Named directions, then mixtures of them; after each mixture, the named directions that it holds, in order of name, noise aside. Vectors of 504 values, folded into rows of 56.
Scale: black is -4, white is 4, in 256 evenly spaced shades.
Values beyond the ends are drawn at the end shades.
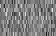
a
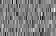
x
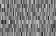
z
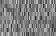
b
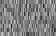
b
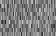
z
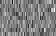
a, b, x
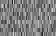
a, x, z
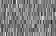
a, x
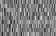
b, z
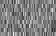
a, b, z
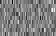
a, b, x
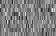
a, x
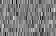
x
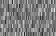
b, x, z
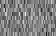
a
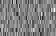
x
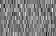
a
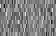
a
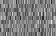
a, x, z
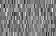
a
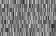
b, x, z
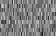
x, z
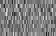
a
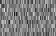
a, x, z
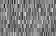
a, z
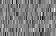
x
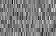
a, x, z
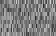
b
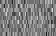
a
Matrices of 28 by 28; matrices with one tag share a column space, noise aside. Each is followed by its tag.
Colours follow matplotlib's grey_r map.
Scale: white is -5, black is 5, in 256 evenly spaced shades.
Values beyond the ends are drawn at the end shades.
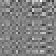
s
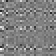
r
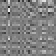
s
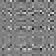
r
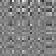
s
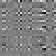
r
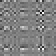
r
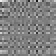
s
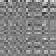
s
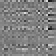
r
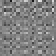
s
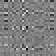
r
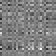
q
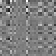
s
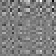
s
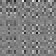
s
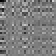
s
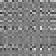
r
